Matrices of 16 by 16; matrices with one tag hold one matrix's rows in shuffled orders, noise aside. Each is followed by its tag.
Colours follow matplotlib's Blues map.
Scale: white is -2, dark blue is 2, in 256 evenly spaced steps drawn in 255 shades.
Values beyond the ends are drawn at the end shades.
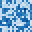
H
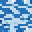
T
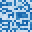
H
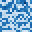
H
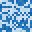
H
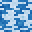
T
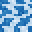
T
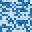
H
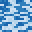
T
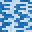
T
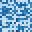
H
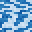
T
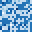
H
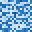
H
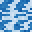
T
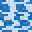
T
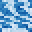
T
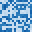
H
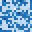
H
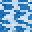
T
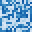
H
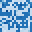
H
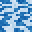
T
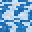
T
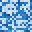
H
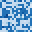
H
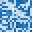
H
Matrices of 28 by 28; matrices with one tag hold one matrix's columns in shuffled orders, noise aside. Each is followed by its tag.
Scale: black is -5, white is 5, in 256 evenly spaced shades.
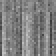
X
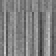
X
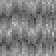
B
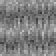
B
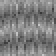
B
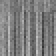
X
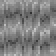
B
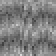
B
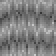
B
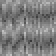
B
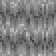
B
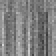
X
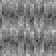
B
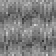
B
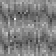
B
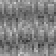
B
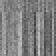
X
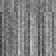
X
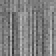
X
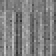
X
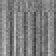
X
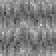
B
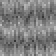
B
